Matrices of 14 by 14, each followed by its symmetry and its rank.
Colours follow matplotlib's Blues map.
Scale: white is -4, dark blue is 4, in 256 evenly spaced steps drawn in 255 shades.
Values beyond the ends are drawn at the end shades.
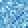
symmetric, full rank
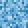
neither, full rank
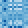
neither, rank two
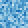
neither, full rank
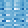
neither, rank two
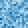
neither, full rank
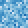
symmetric, full rank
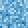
neither, full rank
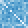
symmetric, full rank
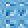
neither, rank two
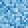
neither, full rank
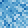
symmetric, full rank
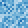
symmetric, full rank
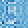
neither, rank two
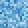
neither, full rank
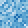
symmetric, full rank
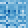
neither, rank two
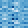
neither, rank two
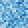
neither, full rank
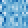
neither, rank two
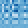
neither, rank two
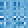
neither, rank two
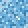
symmetric, full rank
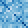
symmetric, full rank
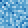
symmetric, full rank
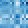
neither, rank two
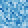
neither, full rank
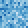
neither, full rank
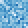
symmetric, full rank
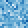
neither, full rank
